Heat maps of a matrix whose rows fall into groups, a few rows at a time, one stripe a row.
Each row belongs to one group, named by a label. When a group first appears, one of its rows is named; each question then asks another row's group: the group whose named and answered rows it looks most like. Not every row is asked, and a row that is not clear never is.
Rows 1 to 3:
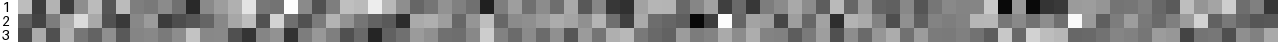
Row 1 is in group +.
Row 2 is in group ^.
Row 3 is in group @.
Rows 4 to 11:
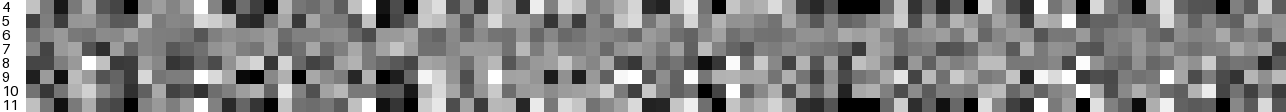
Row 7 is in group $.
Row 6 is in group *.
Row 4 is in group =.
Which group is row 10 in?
^
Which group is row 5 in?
@
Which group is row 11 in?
=
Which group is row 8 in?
^
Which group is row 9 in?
@
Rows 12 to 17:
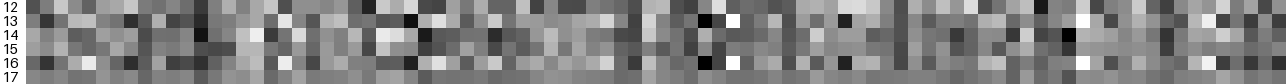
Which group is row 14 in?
+
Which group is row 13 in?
^
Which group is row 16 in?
^
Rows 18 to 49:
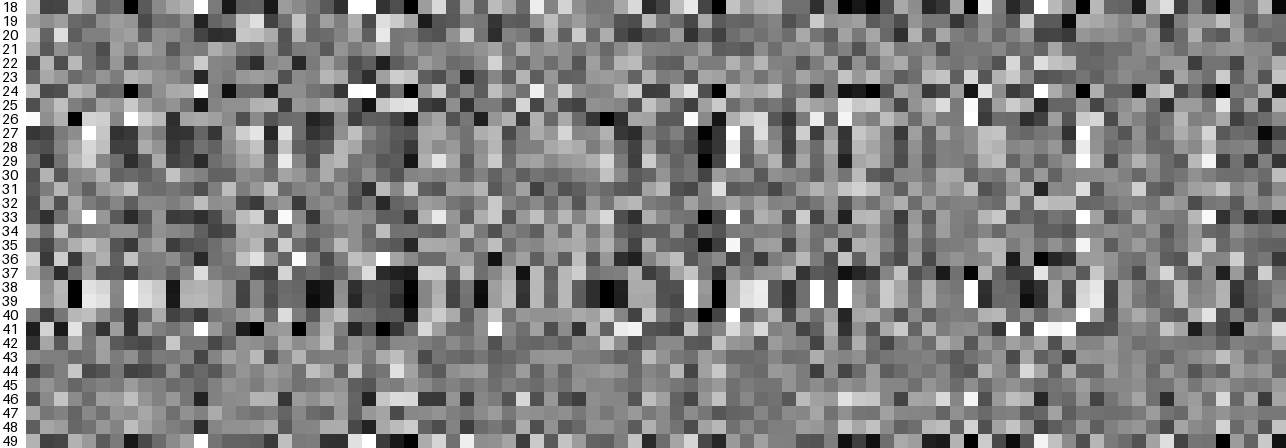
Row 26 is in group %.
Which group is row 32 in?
@
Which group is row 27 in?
^
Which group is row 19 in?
+
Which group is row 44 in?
$
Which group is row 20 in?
+
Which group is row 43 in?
+
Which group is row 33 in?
^
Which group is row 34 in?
+
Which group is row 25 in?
*
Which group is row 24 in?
=
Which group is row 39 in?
%
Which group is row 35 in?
^
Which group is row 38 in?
%
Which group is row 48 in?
*
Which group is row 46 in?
*
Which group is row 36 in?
+
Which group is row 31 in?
*
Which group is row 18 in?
=
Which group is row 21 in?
$
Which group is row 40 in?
^
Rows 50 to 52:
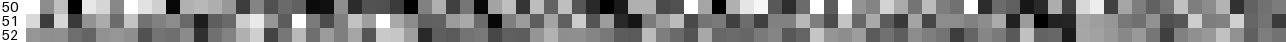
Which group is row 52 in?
+
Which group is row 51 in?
+
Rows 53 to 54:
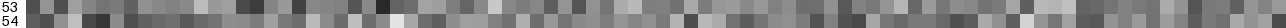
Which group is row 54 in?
$
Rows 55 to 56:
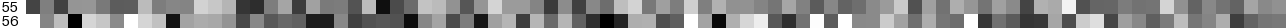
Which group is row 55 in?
@
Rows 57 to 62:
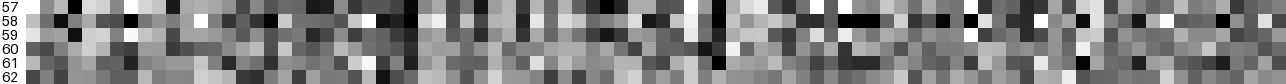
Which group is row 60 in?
^
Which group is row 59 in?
%
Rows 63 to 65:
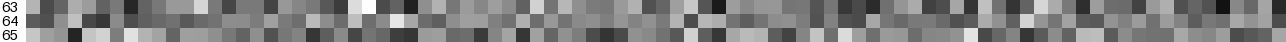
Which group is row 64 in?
$
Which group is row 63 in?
=
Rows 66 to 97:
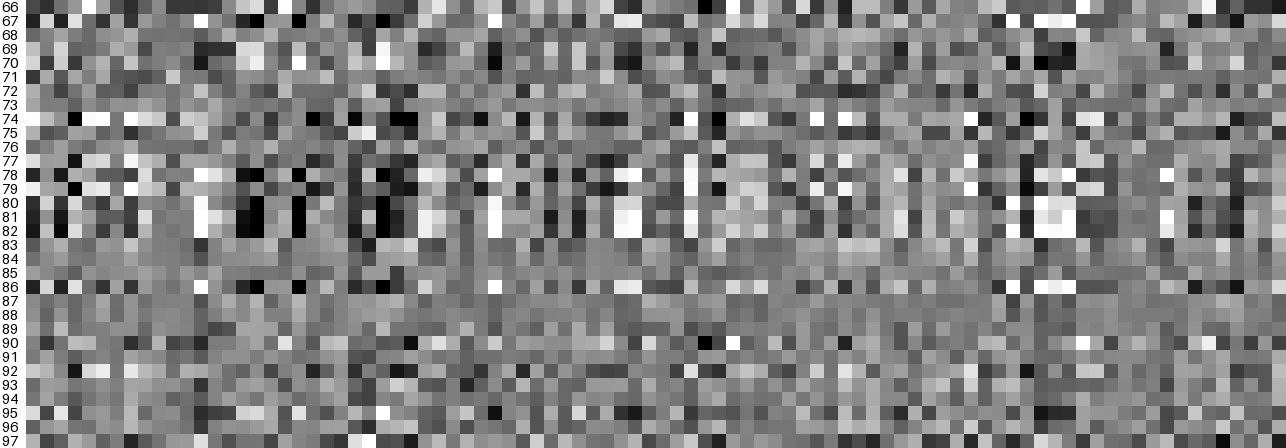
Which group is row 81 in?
@
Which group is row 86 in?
@
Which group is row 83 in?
*
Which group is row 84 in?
*
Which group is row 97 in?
=
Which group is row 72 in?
=
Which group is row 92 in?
%
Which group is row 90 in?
^
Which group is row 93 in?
*
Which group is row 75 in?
=
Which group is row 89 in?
+
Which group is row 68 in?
*
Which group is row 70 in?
+
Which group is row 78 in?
@
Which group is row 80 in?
@
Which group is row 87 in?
+
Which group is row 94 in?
*
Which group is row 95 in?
+
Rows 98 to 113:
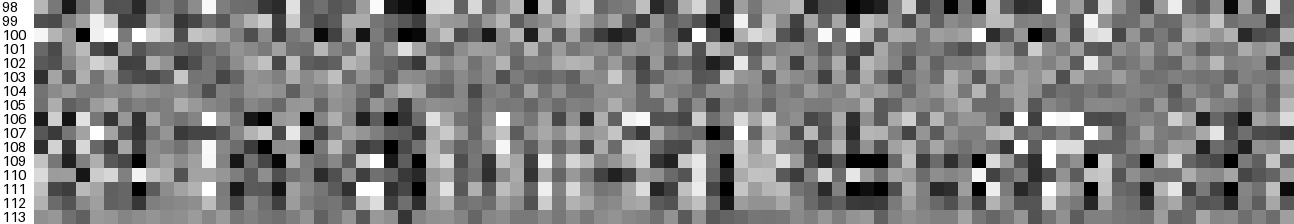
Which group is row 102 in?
^
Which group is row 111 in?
=
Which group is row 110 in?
%
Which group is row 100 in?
%
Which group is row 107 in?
^
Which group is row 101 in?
$
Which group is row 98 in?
=
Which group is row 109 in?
=
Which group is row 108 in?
@
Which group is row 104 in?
*
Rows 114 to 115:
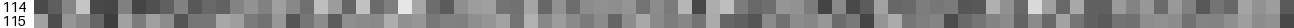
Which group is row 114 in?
$
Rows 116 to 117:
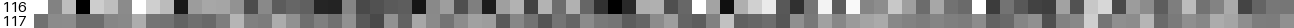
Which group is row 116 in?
%
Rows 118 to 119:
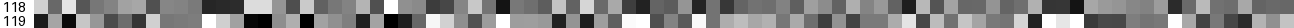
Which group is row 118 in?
+
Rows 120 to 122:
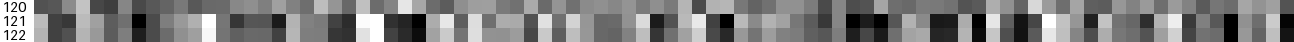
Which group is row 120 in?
$
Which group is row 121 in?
=
